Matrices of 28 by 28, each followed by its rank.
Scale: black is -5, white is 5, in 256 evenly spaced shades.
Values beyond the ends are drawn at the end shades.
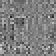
five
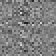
five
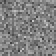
full rank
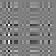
one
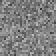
full rank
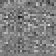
five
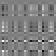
one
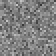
full rank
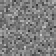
full rank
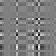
one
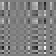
one
